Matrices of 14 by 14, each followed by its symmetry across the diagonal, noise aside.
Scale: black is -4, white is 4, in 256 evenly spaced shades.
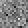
symmetric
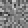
antisymmetric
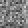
antisymmetric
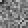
symmetric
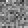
neither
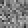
neither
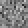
neither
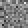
antisymmetric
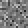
symmetric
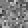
antisymmetric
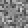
symmetric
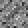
symmetric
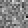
neither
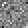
symmetric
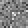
symmetric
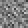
antisymmetric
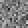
neither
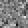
antisymmetric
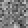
neither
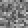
neither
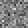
antisymmetric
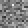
neither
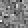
antisymmetric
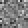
antisymmetric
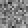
neither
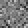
symmetric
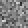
antisymmetric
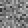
neither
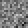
symmetric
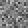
symmetric
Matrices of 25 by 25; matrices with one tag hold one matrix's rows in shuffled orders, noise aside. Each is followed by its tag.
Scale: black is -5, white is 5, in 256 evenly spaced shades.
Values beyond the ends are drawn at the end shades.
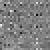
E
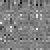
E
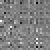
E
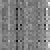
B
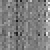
B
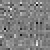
E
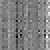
B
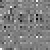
E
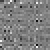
E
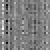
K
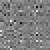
E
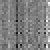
B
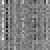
K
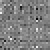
E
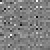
E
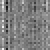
K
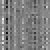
K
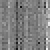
B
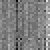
B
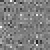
E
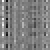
K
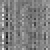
K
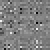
E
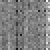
B
